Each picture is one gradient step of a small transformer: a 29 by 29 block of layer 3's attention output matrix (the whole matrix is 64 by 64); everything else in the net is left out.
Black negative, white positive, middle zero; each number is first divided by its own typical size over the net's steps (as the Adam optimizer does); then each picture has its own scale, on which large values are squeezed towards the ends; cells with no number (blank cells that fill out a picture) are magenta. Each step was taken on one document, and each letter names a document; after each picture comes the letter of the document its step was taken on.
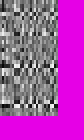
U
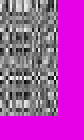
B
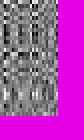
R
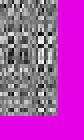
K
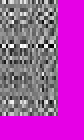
K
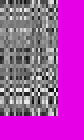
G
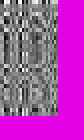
R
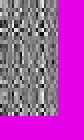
K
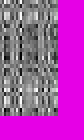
R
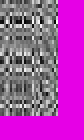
G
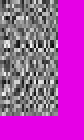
U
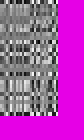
G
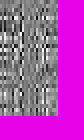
K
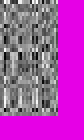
R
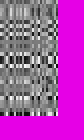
G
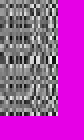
G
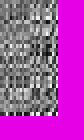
G
